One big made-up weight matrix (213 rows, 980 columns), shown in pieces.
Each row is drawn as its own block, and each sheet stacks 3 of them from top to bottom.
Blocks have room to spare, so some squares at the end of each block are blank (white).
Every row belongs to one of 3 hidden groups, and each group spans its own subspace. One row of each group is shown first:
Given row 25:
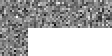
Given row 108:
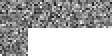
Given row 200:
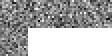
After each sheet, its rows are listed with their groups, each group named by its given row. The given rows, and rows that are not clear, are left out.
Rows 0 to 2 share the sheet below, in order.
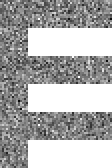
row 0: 25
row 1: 200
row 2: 200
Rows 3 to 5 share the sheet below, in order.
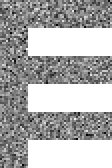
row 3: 200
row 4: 25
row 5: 25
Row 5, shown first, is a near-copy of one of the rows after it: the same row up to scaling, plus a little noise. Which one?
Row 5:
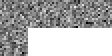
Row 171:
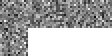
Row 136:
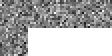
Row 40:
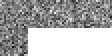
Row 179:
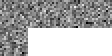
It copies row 179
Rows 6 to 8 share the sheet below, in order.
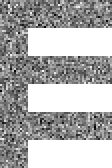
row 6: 108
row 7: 200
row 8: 200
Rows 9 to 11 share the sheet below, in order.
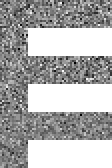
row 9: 108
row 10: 25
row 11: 108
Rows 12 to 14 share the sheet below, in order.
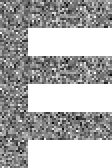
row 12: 25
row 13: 25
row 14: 108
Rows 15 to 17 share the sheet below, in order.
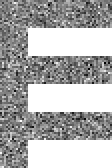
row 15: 200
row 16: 25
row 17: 108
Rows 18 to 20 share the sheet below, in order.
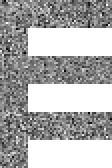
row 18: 200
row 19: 25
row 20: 200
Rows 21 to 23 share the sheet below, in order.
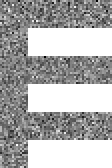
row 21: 25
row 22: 25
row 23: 25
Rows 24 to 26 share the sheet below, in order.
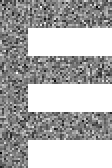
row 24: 108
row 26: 108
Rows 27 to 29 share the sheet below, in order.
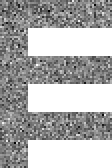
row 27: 200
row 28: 200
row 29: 200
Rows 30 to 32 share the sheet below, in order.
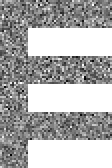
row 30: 108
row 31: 108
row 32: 108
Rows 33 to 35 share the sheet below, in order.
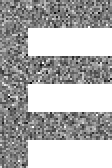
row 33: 25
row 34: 108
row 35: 25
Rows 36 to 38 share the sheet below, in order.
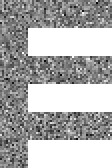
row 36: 25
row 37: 200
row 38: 25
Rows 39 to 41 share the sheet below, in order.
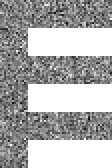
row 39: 25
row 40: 25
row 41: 200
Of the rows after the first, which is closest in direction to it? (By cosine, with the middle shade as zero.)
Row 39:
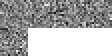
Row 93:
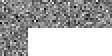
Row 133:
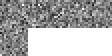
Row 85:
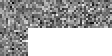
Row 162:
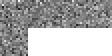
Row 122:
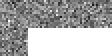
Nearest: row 85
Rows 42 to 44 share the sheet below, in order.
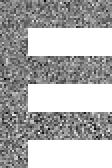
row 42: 25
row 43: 200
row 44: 200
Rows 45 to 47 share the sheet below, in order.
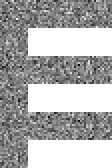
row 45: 200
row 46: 200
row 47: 200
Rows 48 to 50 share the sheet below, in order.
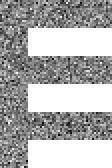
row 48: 108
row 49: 25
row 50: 25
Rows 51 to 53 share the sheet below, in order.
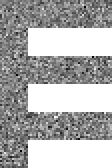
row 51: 25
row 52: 200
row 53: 108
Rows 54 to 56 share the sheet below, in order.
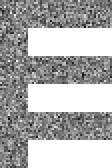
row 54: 200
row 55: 108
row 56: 108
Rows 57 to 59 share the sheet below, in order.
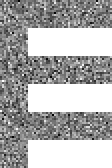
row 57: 25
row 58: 108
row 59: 25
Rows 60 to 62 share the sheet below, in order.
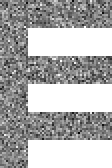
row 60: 200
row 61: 200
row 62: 200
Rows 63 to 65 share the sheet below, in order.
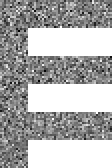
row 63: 200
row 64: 108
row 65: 25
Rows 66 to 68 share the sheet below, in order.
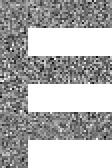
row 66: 200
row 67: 25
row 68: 200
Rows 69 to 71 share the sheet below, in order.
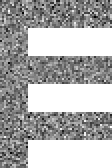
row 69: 25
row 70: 108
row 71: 108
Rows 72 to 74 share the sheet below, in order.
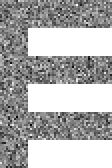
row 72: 108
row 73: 200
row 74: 108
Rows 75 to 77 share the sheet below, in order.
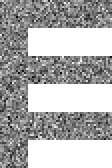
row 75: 25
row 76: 108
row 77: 108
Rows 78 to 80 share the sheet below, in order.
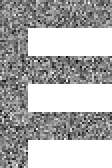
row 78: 200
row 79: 108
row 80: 25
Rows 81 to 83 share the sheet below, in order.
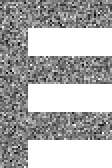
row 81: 200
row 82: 108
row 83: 25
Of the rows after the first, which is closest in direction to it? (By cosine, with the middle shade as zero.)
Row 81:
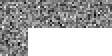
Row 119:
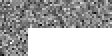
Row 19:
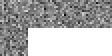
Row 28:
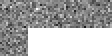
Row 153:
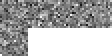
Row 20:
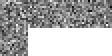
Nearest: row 28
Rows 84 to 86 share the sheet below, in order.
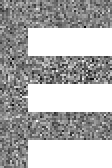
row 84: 200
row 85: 25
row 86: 200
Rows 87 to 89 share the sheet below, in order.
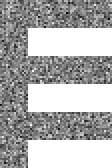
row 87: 200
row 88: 108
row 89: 108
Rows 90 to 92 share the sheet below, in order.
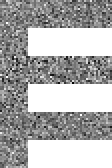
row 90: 200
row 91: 200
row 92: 108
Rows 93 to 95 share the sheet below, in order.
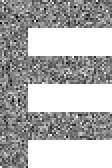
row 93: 25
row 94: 200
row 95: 108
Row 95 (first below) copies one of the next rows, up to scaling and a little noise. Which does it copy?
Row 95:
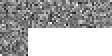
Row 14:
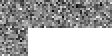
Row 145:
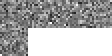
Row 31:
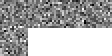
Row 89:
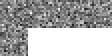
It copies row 145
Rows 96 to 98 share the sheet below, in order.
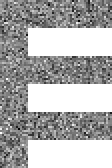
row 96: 200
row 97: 200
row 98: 108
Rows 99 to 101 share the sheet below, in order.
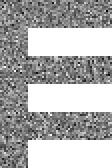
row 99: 25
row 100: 200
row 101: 108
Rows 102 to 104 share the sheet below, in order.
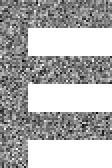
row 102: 108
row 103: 108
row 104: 25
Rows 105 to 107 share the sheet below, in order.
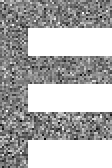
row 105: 25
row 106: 200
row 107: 108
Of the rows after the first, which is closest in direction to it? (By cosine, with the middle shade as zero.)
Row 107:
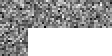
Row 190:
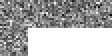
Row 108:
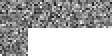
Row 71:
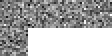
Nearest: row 108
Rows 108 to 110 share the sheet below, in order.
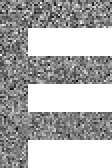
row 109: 200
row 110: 25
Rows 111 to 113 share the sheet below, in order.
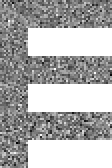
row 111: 25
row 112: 25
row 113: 108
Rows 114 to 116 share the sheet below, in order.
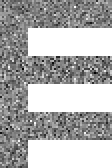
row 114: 25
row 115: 25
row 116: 108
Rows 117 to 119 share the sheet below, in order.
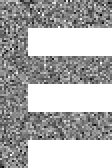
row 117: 200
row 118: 25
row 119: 108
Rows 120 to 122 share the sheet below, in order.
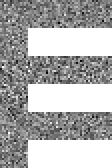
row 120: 25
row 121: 108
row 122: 25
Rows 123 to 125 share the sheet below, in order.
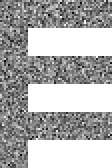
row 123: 108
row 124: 25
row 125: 108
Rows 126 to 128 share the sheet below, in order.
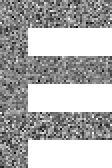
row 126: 25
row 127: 108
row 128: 108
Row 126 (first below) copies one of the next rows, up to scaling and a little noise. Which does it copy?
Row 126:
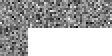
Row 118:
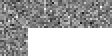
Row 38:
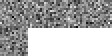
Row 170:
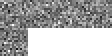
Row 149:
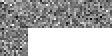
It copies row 38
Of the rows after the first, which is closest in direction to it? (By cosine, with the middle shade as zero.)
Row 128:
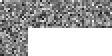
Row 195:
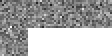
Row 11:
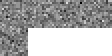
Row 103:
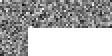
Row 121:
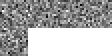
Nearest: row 103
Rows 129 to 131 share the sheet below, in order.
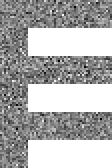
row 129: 25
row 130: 25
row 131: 25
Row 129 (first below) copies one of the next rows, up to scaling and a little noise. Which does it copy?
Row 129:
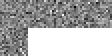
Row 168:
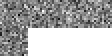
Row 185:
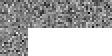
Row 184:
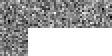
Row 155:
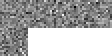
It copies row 155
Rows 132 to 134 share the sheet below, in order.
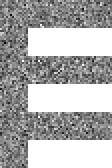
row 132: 108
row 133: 108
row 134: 108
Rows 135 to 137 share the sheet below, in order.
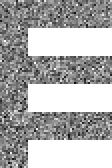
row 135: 108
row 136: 25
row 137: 25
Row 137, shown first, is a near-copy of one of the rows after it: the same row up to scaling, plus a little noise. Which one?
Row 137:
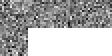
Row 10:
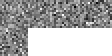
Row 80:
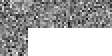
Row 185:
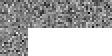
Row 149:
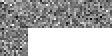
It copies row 80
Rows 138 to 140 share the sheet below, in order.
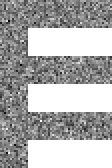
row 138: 25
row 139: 108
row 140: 200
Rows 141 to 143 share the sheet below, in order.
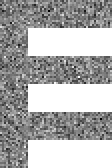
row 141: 200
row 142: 200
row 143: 25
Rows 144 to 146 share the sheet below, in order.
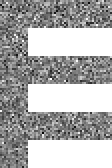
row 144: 25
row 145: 108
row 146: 200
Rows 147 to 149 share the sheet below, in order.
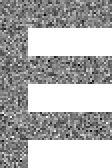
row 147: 108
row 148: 200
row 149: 25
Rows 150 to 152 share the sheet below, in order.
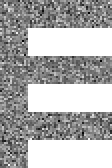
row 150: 25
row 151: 108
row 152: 108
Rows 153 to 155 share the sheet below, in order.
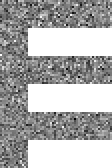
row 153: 108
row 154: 200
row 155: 25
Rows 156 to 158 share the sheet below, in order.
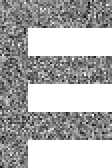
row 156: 200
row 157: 200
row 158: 108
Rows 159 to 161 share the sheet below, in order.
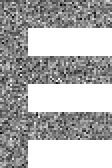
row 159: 200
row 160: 200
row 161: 108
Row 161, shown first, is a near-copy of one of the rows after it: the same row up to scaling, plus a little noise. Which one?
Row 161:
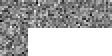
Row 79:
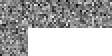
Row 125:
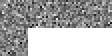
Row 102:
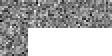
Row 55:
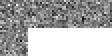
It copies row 102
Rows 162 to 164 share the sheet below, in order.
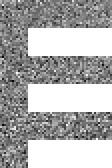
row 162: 108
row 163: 25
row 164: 200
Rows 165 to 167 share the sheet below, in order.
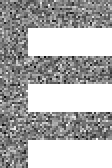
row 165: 200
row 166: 108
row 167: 200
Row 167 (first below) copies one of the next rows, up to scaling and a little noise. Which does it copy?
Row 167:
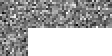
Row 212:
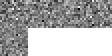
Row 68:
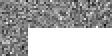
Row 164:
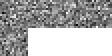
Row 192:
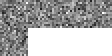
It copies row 164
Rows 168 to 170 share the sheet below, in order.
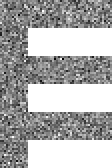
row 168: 25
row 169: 108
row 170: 25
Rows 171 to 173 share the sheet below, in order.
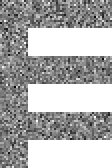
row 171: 25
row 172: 200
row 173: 200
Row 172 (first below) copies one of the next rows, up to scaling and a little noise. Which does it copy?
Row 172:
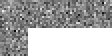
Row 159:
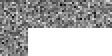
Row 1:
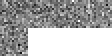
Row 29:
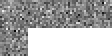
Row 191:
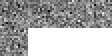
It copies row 29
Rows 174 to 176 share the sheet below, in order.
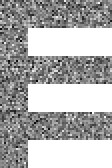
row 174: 108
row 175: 108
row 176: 200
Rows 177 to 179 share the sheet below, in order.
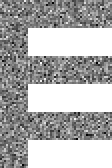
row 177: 25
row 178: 108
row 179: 25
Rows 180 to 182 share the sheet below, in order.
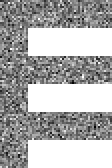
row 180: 25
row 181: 108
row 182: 200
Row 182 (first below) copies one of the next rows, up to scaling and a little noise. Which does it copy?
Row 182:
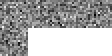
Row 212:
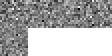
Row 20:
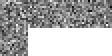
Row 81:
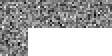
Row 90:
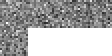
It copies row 81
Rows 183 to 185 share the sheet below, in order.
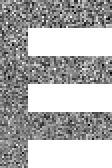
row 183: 200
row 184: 25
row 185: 25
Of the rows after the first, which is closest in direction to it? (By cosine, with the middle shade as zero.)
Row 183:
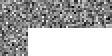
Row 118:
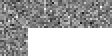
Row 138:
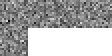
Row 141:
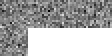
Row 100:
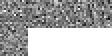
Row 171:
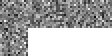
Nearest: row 100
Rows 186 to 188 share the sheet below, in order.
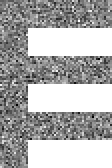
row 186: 200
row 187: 108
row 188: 108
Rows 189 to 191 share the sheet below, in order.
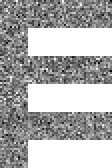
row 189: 108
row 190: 108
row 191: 200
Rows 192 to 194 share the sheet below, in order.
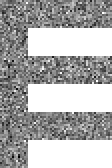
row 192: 200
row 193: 25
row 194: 200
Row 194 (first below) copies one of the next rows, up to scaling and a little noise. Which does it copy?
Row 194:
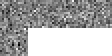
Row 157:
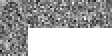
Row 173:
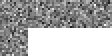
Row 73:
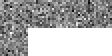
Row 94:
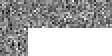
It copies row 94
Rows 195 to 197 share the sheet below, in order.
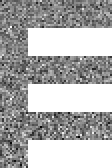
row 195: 108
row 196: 108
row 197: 108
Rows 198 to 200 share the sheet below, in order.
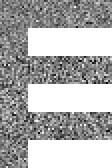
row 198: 25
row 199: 108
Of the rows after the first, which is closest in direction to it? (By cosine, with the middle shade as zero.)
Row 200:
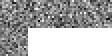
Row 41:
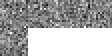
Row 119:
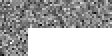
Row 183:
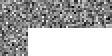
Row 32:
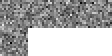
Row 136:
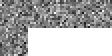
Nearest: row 183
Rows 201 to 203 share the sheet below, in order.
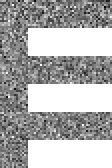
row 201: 25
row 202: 200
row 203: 25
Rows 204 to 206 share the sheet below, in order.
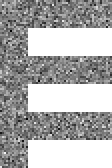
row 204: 108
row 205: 108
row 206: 108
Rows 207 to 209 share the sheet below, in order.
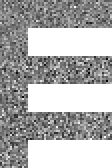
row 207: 25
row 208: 25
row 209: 200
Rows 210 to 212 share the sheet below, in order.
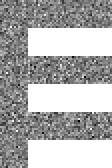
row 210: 108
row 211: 108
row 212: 200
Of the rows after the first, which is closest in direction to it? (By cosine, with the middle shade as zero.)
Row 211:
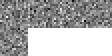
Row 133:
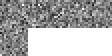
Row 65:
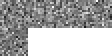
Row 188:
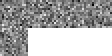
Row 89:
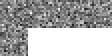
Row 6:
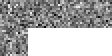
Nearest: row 188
